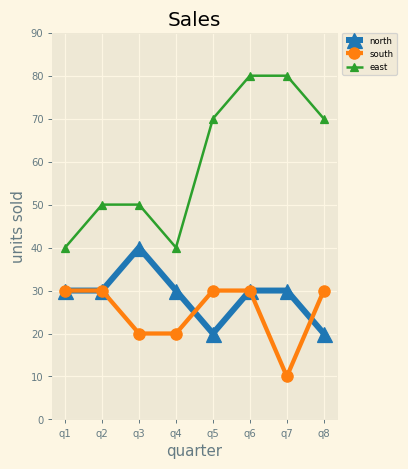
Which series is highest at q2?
east
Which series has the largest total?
east
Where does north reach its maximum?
q3
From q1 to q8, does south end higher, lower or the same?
the same
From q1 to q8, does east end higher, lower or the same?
higher
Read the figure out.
Title: Sales
x-axis: quarter, ticks q1 q2 q3 q4 q5 q6 q7 q8
y-axis: units sold, ticks 0 10 20 30 40 50 60 70 80 90
Legend: north, south, east
Values:
north: 30 30 40 30 20 30 30 20
south: 30 30 20 20 30 30 10 30
east: 40 50 50 40 70 80 80 70
